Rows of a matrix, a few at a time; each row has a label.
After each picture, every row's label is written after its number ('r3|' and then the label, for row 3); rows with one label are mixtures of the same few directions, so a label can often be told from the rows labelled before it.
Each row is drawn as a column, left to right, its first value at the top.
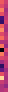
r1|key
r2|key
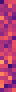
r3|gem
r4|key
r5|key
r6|gem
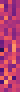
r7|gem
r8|gem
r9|key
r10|gem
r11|key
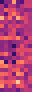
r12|gem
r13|key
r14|gem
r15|gem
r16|gem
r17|gem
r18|key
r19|key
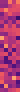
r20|key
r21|key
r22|gem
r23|key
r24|gem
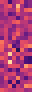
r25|gem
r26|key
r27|gem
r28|key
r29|gem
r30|gem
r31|key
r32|key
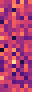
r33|key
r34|key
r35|gem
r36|key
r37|gem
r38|gem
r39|key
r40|gem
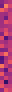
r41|key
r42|gem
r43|key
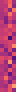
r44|key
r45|key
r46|key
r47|key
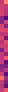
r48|key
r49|gem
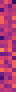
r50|key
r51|gem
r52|gem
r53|gem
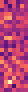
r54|key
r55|gem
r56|gem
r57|key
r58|gem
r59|gem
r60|key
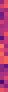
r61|gem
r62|key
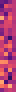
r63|gem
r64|gem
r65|key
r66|gem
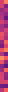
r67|key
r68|gem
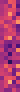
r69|key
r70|gem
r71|gem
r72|gem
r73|key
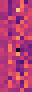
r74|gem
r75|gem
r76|gem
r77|gem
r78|key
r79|gem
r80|gem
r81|gem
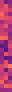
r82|gem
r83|gem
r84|key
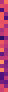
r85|key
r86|gem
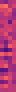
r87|gem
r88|gem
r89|key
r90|gem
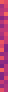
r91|gem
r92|gem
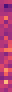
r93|key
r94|gem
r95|gem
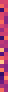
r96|key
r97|key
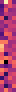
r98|gem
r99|gem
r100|key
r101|gem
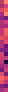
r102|key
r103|gem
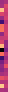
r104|key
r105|gem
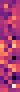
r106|gem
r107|gem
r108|key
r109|key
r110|key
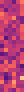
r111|gem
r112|key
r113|key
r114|gem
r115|gem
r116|key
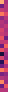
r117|gem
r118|key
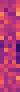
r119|gem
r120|key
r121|key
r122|gem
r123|gem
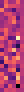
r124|key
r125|key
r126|key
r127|key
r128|key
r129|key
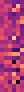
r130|key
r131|gem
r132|gem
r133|key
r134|gem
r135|key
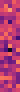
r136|key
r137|gem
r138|key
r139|gem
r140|key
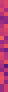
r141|key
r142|key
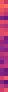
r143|gem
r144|gem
